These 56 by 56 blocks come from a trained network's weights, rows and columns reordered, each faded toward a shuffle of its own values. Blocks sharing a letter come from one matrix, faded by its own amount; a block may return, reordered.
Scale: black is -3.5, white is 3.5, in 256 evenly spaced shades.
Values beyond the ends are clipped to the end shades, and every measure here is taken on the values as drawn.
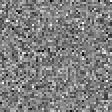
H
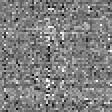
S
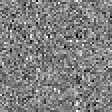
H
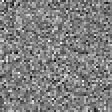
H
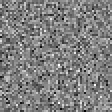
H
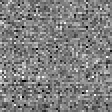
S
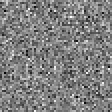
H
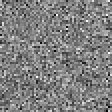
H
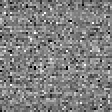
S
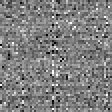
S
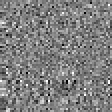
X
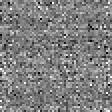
S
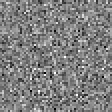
X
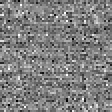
S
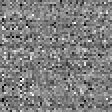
S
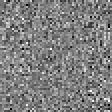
X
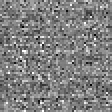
S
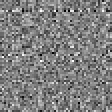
X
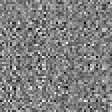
X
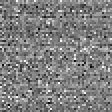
S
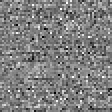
S
